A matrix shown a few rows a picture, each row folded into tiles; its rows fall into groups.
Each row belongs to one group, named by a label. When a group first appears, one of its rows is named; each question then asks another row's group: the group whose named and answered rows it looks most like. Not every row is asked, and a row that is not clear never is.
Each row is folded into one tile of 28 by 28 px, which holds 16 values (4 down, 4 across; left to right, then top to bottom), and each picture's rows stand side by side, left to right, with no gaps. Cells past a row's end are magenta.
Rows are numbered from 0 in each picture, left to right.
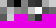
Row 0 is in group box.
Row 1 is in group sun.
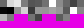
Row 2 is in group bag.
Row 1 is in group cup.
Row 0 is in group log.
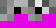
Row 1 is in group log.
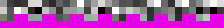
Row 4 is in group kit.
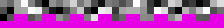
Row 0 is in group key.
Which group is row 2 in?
log
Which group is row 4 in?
cup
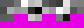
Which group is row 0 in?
cup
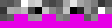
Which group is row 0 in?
cup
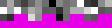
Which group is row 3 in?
sun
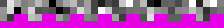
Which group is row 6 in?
cup
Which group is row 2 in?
log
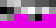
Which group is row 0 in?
log
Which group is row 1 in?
kit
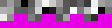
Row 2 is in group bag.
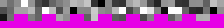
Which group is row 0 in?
key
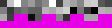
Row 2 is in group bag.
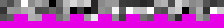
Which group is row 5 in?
sun
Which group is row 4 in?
kit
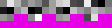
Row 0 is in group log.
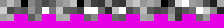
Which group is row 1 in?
bag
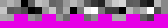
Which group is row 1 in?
log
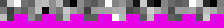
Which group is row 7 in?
box
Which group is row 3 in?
cup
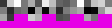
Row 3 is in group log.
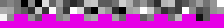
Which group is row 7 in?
key
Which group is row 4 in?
log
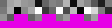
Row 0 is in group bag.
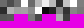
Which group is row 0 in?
cup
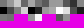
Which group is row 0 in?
log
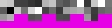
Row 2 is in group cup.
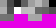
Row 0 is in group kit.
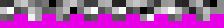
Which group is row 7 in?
box
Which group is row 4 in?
sun
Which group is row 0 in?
sun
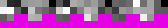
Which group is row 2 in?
sun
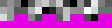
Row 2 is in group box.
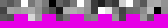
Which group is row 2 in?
cup
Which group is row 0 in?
cup
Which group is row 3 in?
kit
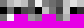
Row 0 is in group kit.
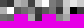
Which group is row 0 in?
sun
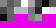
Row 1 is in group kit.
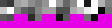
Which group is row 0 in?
sun
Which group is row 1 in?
key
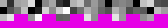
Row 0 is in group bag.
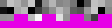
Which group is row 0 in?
log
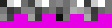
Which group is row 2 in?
key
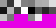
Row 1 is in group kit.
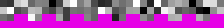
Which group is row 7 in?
log
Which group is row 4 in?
key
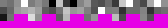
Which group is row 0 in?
key
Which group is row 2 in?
box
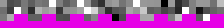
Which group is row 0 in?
bag
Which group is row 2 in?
cup
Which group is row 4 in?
key
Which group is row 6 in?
bag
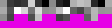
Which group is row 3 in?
box
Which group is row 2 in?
sun
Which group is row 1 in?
box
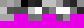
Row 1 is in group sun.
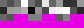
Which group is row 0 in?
cup
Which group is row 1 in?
log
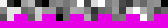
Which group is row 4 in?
kit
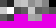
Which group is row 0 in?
sun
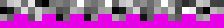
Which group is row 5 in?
key
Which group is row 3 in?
key
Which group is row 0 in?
log
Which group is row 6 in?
kit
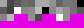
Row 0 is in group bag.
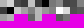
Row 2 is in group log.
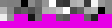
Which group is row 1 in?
key
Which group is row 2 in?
sun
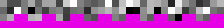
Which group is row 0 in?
bag
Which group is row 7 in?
sun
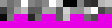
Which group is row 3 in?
sun
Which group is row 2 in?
box
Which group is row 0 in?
key
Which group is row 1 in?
key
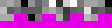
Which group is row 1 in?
key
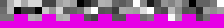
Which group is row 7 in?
cup
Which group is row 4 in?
cup
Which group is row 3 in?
sun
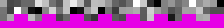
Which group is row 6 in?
key
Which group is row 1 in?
log
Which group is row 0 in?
bag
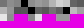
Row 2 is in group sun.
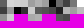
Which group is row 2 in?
cup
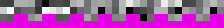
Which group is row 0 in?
sun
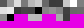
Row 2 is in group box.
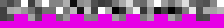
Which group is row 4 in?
log
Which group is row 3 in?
kit
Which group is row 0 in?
cup
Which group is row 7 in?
cup
